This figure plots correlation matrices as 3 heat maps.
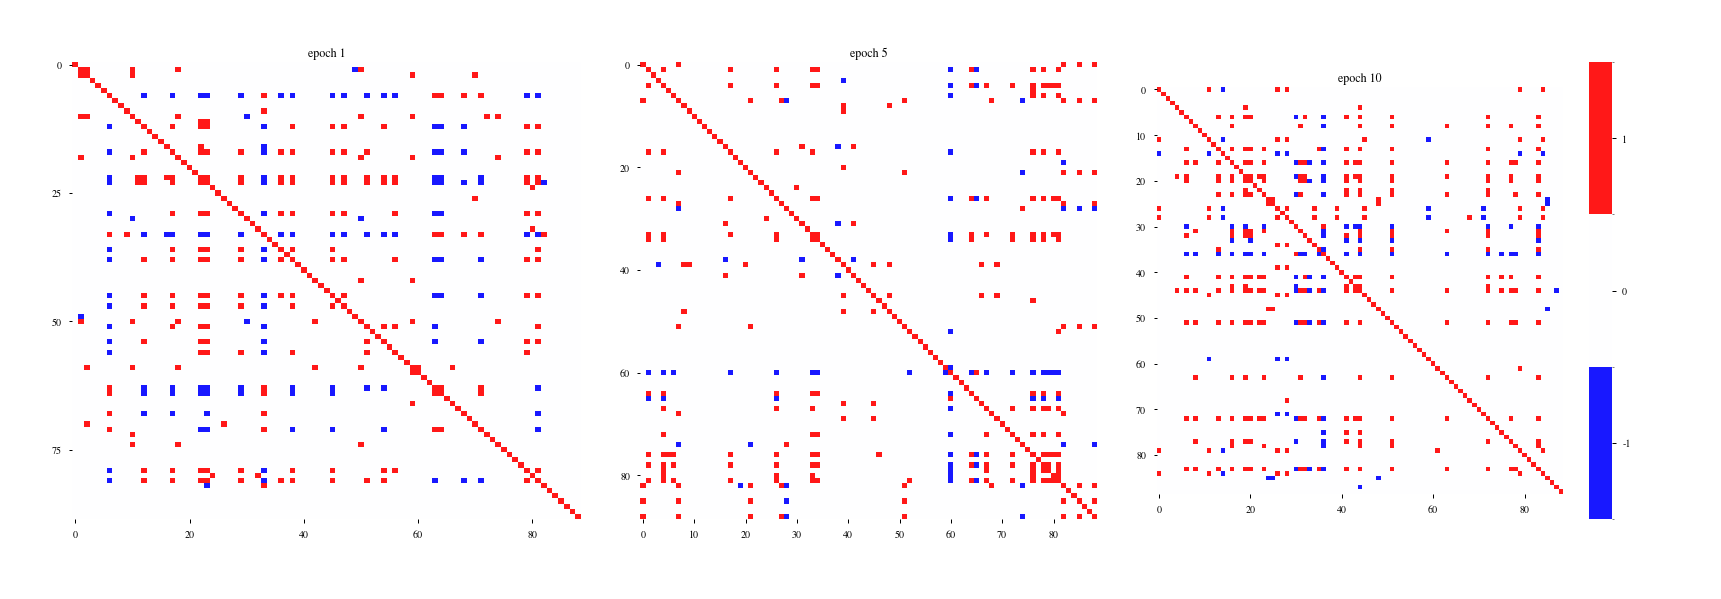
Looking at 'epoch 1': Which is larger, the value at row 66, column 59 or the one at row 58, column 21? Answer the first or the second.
the first
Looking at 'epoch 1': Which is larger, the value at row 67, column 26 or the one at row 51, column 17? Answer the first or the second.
the second
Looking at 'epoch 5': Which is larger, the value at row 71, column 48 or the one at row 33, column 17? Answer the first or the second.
the second
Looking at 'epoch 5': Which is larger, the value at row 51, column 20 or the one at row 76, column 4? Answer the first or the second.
the second
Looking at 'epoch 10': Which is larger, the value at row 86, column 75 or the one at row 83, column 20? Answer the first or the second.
the second
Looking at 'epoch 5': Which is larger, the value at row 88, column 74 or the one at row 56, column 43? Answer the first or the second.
the second
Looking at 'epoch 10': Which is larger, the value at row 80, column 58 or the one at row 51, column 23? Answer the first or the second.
the second
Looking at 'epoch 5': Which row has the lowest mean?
60
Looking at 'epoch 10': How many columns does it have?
89
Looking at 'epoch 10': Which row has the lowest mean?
36
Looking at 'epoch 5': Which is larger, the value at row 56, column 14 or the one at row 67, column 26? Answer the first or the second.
the second
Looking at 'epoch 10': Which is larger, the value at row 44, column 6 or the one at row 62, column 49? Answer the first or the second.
the first
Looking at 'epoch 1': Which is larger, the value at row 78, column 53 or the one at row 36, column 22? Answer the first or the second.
the second
